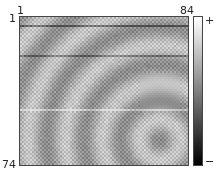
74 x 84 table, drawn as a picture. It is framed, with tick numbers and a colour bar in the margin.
Odd patch: calmer, in the middle right. Calmest part: middle right. Rings: centred on the bottom right. Odd lines: rows 5, 20 and 47.
